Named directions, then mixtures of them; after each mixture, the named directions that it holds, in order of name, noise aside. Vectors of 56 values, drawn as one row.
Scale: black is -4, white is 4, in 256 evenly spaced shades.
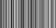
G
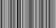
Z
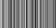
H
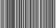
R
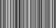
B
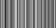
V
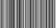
R, Z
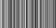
H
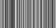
R, V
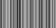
B, Z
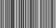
G, R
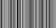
Z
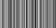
H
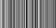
H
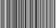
R, V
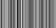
Z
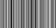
G, H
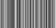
R, Z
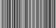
G, R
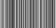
R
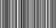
Z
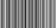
B, V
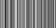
V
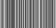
R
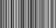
G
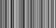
G, V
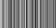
H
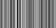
V, Z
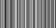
V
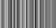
H, Z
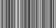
B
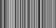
H, R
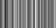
H, V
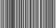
R
